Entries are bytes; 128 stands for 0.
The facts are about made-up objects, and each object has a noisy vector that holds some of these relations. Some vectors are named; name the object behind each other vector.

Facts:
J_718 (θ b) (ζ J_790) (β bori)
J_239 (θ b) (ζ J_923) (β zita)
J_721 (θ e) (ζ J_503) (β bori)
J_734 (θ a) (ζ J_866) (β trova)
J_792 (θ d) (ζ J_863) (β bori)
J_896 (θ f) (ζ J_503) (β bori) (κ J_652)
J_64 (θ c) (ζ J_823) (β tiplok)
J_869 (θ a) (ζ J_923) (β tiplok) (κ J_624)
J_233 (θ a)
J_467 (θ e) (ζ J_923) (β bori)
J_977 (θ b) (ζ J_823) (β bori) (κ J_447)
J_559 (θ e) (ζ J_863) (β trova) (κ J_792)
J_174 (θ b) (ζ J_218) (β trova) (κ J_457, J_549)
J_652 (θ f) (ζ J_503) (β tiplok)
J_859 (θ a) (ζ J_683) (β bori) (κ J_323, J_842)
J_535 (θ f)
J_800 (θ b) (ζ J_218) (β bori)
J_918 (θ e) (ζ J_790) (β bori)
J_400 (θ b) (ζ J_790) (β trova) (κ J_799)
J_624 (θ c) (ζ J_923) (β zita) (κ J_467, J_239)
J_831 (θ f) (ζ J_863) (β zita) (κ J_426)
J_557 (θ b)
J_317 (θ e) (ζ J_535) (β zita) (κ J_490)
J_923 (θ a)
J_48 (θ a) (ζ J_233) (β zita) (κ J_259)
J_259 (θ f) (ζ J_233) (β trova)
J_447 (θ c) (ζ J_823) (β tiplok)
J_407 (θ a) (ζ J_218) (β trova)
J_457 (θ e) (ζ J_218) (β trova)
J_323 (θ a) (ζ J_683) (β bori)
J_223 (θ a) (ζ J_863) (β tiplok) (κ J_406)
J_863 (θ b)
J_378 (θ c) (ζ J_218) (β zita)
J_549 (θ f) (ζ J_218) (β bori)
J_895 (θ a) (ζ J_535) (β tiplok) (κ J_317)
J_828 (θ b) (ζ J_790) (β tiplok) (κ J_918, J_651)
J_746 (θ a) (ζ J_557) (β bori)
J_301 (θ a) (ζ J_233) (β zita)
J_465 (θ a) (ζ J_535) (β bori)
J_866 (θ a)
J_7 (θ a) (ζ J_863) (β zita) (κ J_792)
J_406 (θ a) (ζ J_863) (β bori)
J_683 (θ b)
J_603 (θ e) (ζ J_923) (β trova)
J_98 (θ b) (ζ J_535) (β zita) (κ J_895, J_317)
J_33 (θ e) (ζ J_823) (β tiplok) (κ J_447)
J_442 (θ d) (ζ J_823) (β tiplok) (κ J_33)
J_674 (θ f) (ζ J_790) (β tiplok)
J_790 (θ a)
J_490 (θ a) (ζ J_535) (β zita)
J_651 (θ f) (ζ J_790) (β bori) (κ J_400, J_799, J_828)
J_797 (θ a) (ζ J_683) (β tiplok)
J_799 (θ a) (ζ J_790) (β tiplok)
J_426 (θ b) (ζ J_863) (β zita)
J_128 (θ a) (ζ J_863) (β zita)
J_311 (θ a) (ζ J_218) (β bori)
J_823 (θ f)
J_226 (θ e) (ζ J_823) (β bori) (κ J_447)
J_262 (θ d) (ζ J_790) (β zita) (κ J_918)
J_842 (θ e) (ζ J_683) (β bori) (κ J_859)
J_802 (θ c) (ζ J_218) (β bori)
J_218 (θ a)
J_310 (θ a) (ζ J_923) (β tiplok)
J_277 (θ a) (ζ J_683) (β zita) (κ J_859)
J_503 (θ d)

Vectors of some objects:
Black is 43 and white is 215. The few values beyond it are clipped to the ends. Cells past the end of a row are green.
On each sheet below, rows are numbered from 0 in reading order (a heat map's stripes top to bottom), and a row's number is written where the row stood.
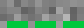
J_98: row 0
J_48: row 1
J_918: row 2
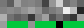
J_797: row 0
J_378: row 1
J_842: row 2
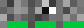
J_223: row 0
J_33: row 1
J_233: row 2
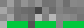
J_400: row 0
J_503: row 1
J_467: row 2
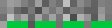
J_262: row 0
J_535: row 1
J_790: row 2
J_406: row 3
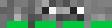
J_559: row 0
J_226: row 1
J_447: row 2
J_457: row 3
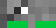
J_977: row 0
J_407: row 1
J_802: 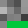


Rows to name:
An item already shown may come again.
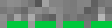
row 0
J_734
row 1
J_652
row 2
J_800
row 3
J_559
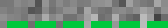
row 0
J_549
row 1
J_792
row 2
J_323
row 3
J_651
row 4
J_652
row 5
J_799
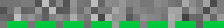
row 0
J_831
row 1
J_442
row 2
J_792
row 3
J_790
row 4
J_718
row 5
J_549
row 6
J_674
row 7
J_683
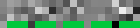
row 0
J_262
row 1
J_277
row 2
J_442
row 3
J_259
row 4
J_842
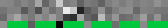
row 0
J_317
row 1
J_866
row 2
J_859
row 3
J_426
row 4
J_323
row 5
J_746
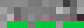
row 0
J_918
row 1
J_896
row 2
J_64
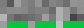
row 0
J_895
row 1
J_239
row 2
J_828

